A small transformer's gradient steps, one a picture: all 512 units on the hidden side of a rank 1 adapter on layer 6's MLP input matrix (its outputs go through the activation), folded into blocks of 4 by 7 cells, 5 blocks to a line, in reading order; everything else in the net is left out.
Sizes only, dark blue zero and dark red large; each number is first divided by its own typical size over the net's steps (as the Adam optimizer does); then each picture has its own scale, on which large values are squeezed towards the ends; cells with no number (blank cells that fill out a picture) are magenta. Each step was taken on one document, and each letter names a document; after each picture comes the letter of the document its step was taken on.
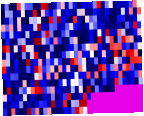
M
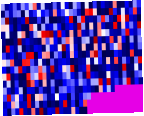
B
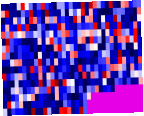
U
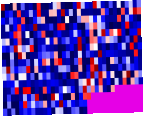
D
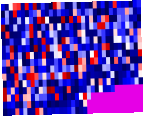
B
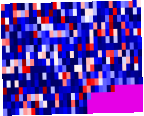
D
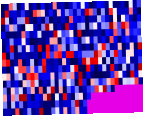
B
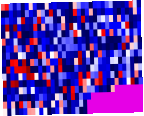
D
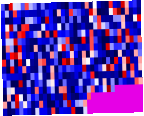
U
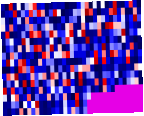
B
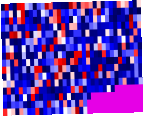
M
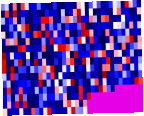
U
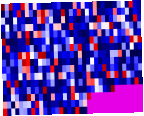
D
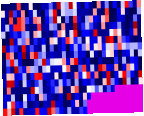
M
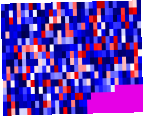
M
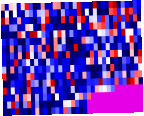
B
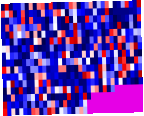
M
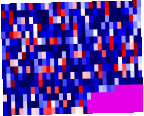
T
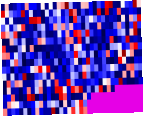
M
